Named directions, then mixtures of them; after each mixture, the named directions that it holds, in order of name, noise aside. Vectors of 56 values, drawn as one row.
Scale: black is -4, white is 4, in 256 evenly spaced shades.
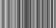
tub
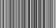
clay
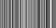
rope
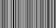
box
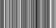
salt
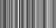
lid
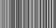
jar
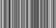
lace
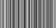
clay, lid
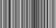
clay, jar, lace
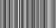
lace, lid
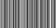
box, lace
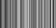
jar, tub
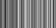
lid, tub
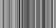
clay, lid, tub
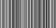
clay, jar, rope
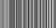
jar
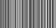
jar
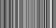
lid, rope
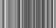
clay, tub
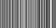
rope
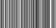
salt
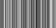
salt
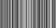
rope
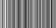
jar, lid, tub
